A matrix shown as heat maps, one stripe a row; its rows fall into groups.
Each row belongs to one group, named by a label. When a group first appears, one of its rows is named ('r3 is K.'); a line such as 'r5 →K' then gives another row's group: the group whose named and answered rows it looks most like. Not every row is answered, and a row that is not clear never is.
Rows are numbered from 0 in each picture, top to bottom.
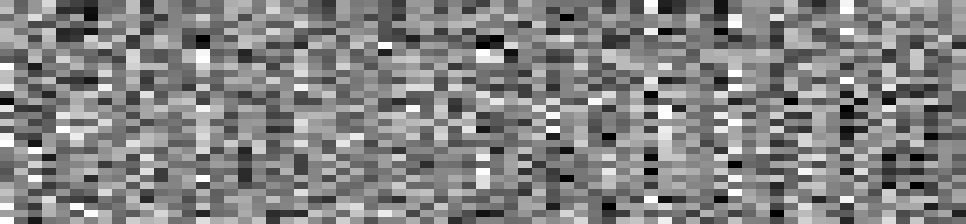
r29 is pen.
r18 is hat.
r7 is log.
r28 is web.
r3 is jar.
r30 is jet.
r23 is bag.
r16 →hat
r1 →web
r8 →log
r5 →jet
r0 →web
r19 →pen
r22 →hat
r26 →hat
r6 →jet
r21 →log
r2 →log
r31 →pen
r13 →hat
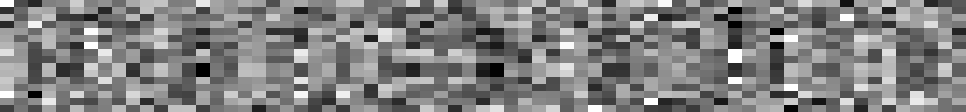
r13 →pen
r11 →jar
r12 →bag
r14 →web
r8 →jar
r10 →jet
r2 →web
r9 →jet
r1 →bag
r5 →bag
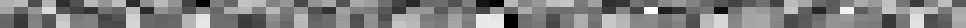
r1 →web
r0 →jet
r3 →log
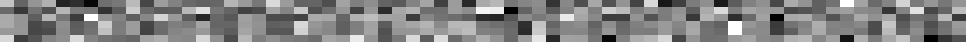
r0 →web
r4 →jar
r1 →log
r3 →jar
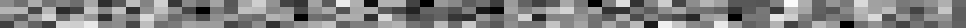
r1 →jet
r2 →bag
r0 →bag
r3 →hat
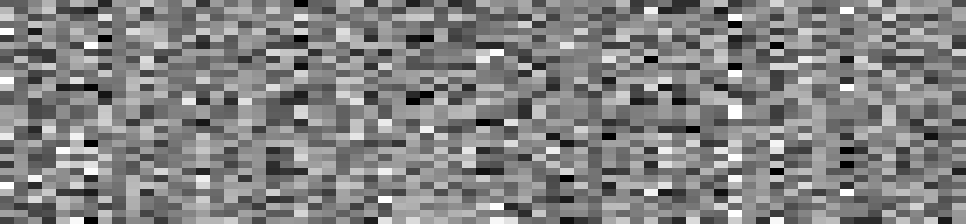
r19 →pen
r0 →bag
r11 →pen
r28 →log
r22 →jar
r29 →log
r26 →pen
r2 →jar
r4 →pen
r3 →bag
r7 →log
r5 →bag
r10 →jar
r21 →hat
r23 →hat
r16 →jar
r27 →web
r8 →hat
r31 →log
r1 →web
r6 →jet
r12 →web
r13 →bag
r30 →jar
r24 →jet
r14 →bag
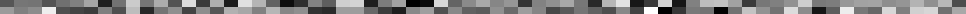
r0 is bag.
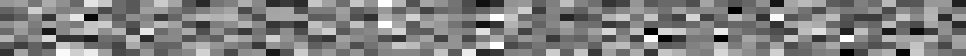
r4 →hat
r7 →hat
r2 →log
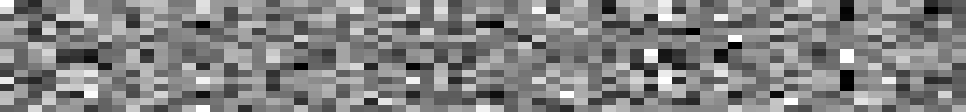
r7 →web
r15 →log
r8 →web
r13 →jet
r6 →bag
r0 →pen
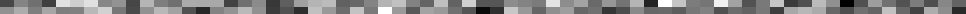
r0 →hat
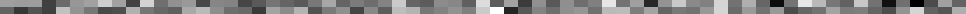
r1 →log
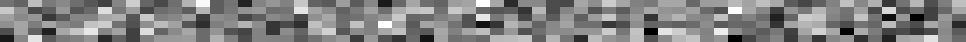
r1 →jar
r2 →hat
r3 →jet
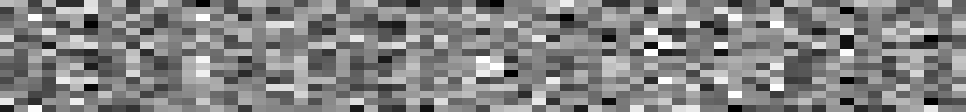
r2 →log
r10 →log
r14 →pen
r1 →hat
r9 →log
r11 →hat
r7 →web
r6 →hat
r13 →jar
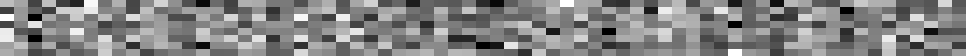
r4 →pen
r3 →bag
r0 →jet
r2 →pen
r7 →jar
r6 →jet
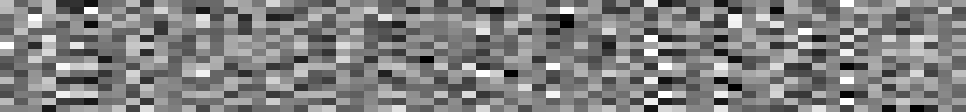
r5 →web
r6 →pen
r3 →log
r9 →hat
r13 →hat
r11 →web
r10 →log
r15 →hat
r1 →jet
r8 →bag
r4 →hat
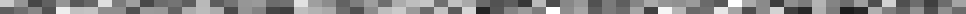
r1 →hat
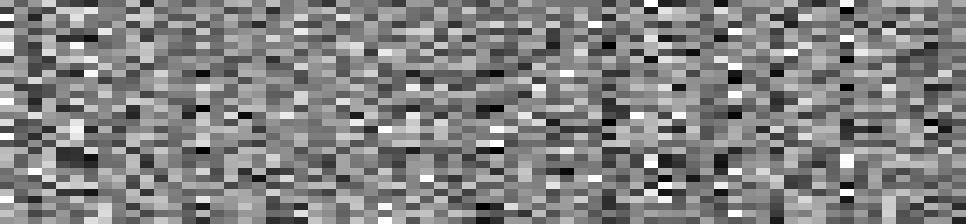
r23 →web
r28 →pen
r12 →pen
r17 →pen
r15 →jet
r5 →web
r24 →log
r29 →jet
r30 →jar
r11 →bag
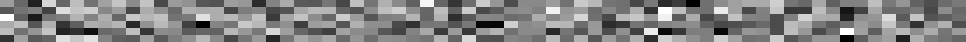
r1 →hat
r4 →web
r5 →hat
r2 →pen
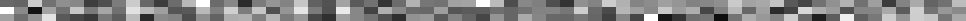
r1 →pen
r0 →log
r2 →web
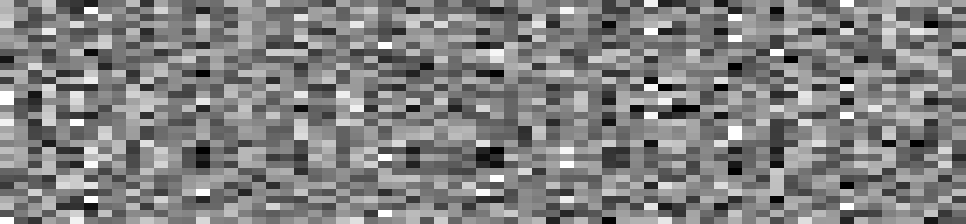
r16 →web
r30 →log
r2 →jar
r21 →jet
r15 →bag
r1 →jet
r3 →pen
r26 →hat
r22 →jet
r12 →web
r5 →jar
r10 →jet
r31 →pen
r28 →jet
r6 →jet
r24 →bag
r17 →pen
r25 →log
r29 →web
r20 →hat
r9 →bag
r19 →jar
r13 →pen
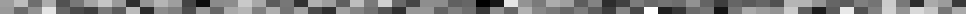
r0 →jet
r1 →web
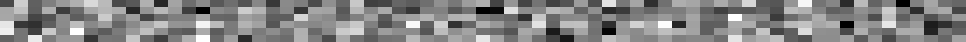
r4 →pen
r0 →hat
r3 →pen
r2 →jar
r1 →jet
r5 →log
